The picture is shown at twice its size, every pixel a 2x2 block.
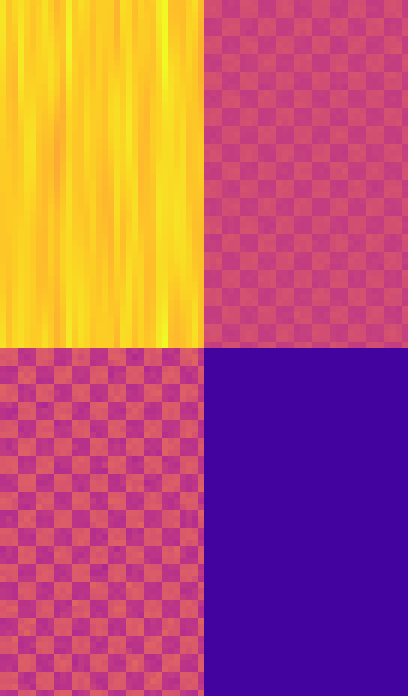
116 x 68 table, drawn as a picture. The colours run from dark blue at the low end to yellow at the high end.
The table splits into 2 rows of 2 panels. Panel 1,1: very high, streaked downward, faint in contrast. Panel 1,2: middling, checkered, faint in contrast. Panel 2,1: middling, checkered. Panel 2,2: very low, flat.
